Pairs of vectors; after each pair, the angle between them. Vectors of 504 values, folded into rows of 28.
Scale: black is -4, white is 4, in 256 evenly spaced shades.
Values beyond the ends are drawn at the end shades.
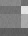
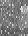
partly aligned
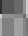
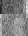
nearly parallel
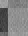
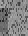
partly aligned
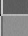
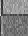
nearly opposite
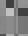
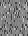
orthogonal
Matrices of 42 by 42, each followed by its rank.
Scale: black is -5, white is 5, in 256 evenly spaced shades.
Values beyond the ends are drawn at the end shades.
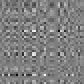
three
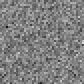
full rank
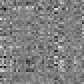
five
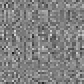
five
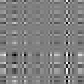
one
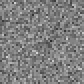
full rank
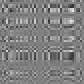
two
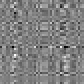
three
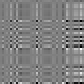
one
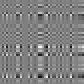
one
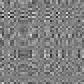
three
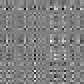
two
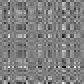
two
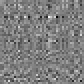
five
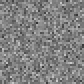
full rank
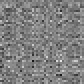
five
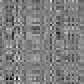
three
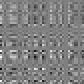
two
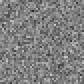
full rank
